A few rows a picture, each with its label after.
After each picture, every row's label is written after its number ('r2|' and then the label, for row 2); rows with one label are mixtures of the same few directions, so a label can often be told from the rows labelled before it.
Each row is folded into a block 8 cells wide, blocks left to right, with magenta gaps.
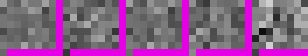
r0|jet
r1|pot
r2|jet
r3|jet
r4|jet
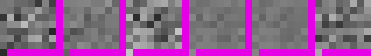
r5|pot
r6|jet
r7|pot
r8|pot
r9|pot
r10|pot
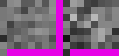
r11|pot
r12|pot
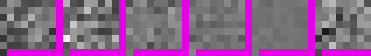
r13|pot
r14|pot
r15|jet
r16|pot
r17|jet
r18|jet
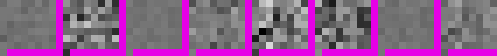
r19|pot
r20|pot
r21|jet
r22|jet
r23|jet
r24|jet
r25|jet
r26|jet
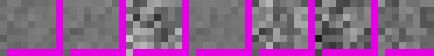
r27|pot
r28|jet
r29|pot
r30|jet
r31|jet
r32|pot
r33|jet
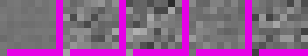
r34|pot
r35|pot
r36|jet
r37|pot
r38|pot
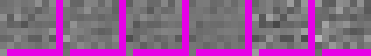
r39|pot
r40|pot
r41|pot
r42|pot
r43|pot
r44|pot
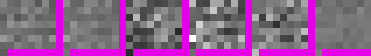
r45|pot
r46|pot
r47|pot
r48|pot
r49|pot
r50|jet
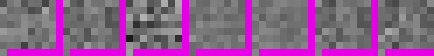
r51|jet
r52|jet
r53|pot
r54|pot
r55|pot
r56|jet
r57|jet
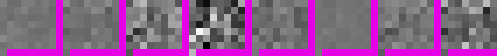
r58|pot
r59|jet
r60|jet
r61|jet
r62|jet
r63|jet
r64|jet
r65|jet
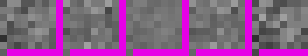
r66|pot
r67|jet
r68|pot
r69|jet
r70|pot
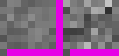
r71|pot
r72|jet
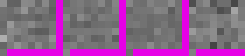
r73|pot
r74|pot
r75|jet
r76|jet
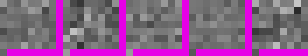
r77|jet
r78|jet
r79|pot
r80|pot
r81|jet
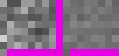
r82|pot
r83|pot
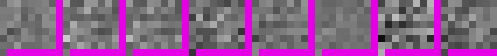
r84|jet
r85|pot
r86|pot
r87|pot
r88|pot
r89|jet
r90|pot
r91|pot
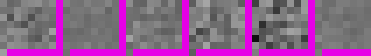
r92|pot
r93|jet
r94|pot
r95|jet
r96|pot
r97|pot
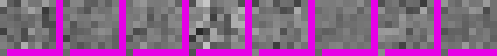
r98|jet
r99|pot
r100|jet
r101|jet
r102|jet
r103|jet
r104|jet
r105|jet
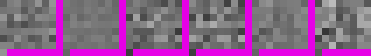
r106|pot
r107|pot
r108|pot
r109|pot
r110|jet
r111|jet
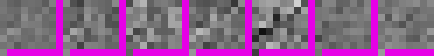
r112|jet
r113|jet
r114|jet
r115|jet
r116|jet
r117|pot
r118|pot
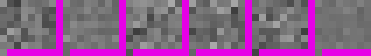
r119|jet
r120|pot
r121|jet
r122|jet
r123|pot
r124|jet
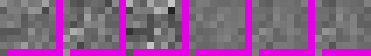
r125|jet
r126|jet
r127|jet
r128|pot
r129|jet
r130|jet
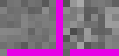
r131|jet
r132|jet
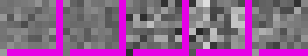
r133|pot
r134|jet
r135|pot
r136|jet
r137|jet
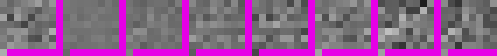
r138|pot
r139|pot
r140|jet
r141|pot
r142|pot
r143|pot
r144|jet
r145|jet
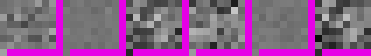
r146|pot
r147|jet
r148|pot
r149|jet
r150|pot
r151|pot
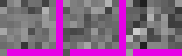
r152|jet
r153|jet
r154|jet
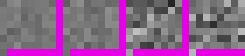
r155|jet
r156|jet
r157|jet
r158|pot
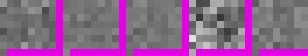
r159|jet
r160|pot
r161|jet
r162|pot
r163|jet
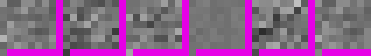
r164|pot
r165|pot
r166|pot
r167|jet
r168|jet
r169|pot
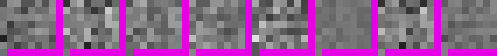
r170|pot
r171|jet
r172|jet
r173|pot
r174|pot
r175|jet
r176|jet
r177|pot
